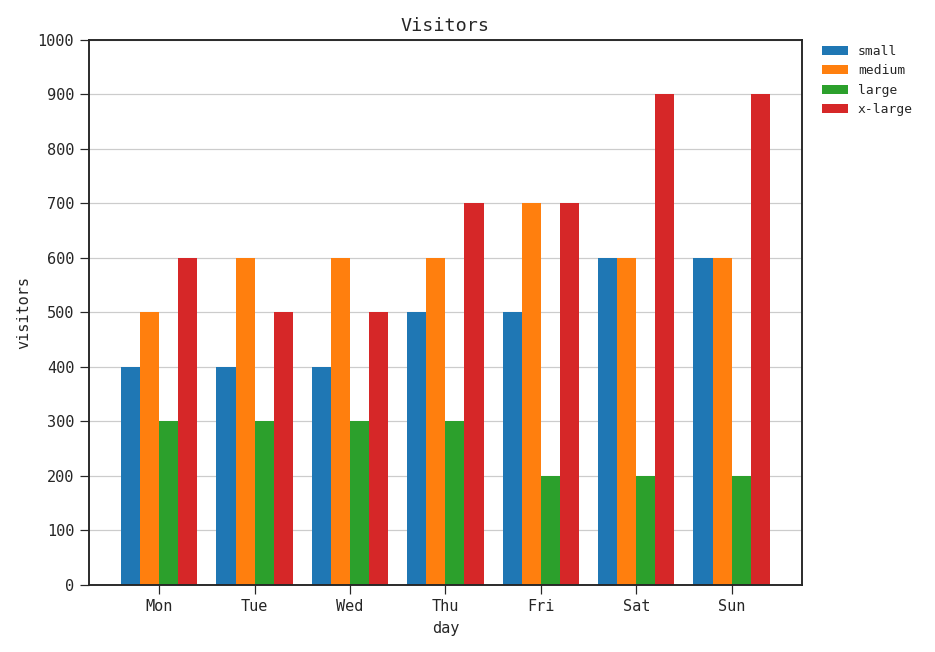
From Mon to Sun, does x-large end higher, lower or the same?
higher
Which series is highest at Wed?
medium
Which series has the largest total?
x-large
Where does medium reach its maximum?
Fri
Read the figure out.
Title: Visitors
x-axis: day, ticks Mon Tue Wed Thu Fri Sat Sun
y-axis: visitors, ticks 0 100 200 300 400 500 600 700 800 900 1000
Legend: small, medium, large, x-large
Values:
small: 400 400 400 500 500 600 600
medium: 500 600 600 600 700 600 600
large: 300 300 300 300 200 200 200
x-large: 600 500 500 700 700 900 900
